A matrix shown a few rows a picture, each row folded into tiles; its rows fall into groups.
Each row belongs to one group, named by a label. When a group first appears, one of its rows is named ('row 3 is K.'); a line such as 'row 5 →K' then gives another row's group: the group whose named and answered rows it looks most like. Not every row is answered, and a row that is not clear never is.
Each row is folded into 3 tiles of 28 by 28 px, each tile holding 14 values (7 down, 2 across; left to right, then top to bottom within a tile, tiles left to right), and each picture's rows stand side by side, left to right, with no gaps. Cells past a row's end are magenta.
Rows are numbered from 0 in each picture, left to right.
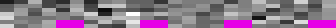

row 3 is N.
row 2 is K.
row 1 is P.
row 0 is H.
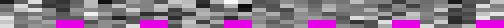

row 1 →H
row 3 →H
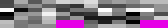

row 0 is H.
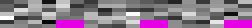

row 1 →P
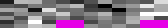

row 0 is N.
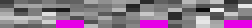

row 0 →P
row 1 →K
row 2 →N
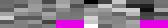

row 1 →H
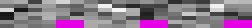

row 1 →H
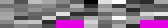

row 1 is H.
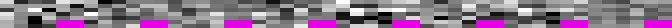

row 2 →P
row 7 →H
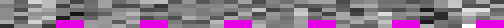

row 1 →H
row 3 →H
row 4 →P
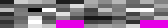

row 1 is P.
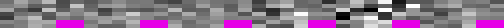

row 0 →N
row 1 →P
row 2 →H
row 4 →N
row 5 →P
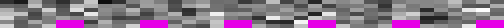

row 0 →H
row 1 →H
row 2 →P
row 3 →K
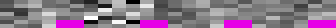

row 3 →K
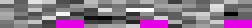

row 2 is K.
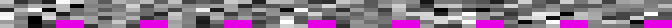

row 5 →P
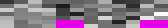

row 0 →H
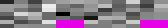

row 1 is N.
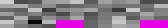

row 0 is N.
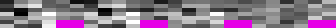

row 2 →P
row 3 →K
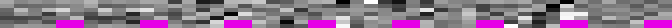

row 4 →H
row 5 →H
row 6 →K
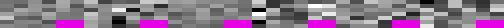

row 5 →H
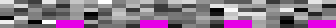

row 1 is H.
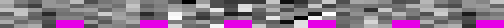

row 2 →H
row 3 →K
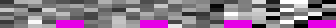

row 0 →N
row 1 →N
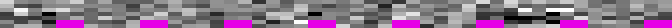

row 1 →K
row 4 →K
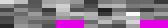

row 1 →P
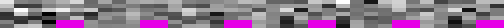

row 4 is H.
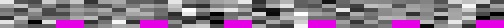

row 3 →P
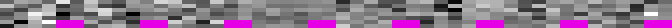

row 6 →H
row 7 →K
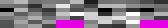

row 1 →P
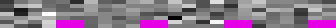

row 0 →P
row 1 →H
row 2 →N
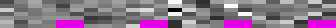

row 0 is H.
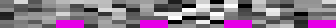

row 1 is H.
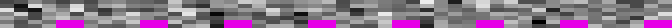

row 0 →H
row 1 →P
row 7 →K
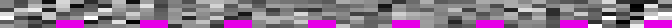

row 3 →P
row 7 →K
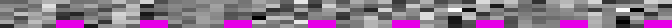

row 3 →N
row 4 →N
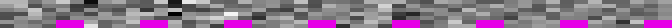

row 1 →H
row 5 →N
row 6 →N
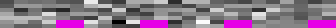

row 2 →N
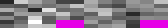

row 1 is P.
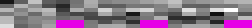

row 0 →H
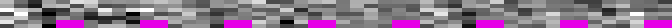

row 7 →P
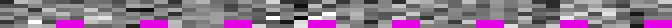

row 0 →N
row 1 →P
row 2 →H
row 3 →K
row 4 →K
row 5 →N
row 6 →K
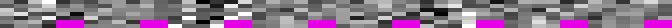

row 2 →K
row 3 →N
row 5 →P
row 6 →N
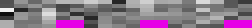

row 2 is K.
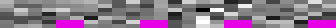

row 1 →N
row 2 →N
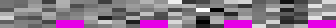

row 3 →K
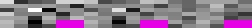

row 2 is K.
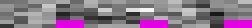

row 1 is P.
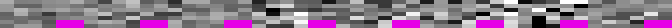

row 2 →H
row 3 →P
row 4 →K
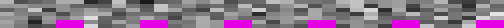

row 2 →N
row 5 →K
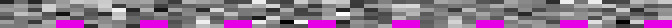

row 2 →N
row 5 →N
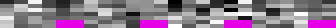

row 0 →H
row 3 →P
